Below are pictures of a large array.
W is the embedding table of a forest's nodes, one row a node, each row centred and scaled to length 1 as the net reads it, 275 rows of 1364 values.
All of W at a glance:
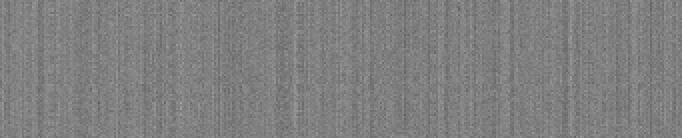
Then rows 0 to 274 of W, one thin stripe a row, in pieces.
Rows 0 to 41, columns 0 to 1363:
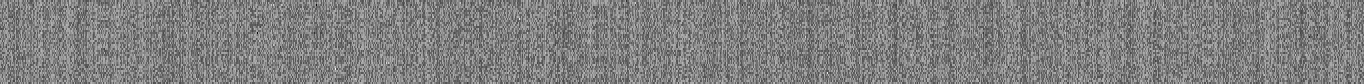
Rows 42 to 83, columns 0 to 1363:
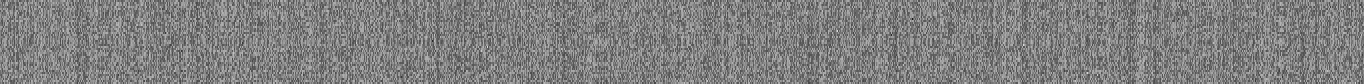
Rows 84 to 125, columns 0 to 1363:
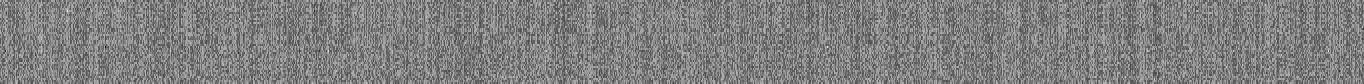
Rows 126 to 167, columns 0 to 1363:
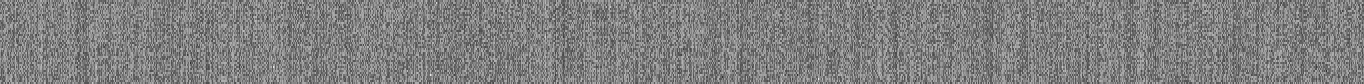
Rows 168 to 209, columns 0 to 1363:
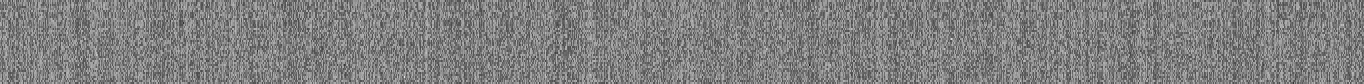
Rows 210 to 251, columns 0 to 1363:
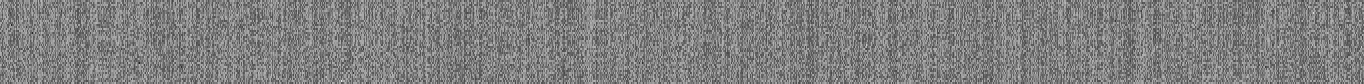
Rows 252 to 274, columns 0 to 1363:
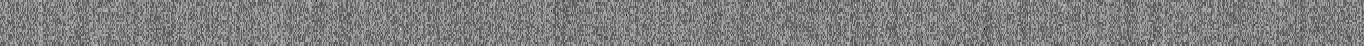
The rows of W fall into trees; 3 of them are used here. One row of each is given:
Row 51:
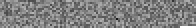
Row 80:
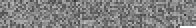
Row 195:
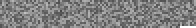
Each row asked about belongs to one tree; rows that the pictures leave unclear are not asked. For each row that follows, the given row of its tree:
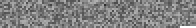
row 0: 80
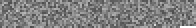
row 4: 195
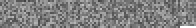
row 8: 51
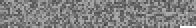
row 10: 80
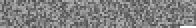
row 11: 51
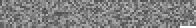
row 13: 195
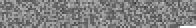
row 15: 51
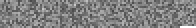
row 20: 51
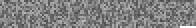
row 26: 195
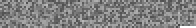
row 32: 80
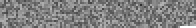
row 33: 51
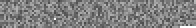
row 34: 195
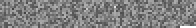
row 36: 80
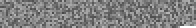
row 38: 51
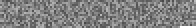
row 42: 195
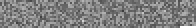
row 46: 51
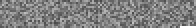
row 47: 195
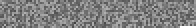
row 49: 195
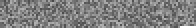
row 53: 51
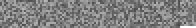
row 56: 51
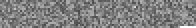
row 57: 51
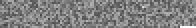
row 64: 80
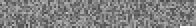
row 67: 195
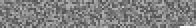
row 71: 51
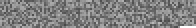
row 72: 51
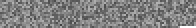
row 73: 80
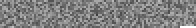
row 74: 80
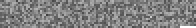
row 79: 80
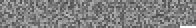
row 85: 80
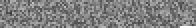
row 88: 51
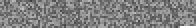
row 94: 51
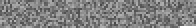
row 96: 51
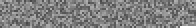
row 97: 51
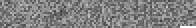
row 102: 195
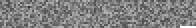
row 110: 195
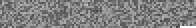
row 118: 195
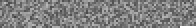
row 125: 195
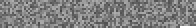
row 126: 80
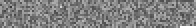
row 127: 195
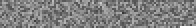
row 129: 195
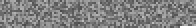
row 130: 51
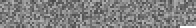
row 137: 80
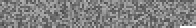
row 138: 195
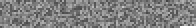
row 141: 51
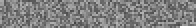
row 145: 51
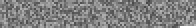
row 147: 51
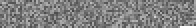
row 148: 195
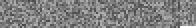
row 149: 51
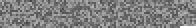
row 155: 51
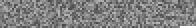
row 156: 80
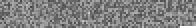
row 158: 80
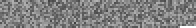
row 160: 80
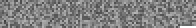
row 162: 80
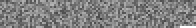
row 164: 195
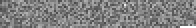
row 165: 195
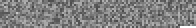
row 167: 80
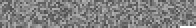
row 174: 195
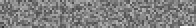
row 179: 51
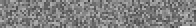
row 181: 51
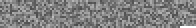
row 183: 51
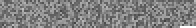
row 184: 195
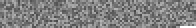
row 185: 51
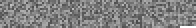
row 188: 80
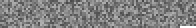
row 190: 80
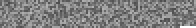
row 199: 195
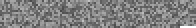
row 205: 51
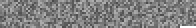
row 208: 80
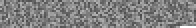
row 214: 51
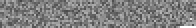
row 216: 51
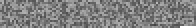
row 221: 51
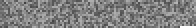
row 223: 80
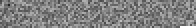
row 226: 195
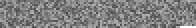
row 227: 51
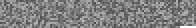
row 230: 51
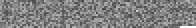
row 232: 51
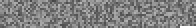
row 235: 80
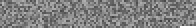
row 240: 195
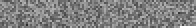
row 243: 195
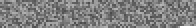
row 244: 51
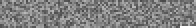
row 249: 195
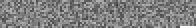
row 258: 80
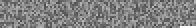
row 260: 195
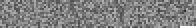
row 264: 80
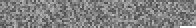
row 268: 195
